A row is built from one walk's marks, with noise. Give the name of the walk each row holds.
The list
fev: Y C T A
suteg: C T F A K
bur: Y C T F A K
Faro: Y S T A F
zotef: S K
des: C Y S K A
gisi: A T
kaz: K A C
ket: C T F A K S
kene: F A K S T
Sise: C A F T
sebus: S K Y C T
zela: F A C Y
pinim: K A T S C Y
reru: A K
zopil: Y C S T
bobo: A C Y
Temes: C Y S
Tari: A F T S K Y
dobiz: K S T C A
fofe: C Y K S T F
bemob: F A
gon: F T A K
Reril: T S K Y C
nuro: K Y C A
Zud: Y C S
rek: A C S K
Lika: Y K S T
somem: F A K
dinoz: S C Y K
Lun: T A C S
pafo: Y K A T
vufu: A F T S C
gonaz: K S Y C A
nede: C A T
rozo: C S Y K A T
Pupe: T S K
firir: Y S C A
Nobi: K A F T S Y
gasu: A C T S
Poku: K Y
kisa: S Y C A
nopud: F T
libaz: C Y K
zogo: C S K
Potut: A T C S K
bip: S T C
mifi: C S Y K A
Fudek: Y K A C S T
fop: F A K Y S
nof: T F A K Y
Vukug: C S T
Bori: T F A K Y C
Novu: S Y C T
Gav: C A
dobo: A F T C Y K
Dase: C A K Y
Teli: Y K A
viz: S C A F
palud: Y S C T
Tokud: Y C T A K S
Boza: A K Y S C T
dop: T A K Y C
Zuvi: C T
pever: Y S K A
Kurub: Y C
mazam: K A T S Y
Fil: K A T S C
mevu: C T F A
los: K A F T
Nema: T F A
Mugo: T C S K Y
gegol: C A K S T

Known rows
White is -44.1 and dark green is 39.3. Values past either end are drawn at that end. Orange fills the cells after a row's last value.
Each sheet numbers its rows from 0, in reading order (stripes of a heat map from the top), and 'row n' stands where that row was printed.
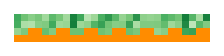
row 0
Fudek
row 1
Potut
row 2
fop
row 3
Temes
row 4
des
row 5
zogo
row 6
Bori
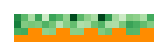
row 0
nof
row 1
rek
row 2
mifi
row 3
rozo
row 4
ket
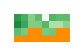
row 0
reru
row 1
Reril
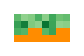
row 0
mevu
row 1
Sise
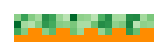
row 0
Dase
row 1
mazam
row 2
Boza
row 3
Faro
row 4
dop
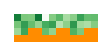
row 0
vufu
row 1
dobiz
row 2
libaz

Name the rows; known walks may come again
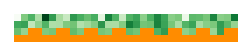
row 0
dobiz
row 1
rozo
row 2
dinoz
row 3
gonaz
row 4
bemob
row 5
gon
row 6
Pupe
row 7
vufu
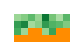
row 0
Zuvi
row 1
Nobi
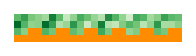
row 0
kaz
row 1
nede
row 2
Poku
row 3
nuro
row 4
rek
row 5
libaz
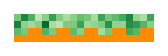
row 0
kisa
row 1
Dase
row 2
Potut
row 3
Vukug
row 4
suteg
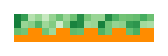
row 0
fop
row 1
Mugo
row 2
gisi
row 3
bobo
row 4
nopud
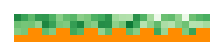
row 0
Zud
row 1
reru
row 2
mevu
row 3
Faro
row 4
Gav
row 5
sebus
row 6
fofe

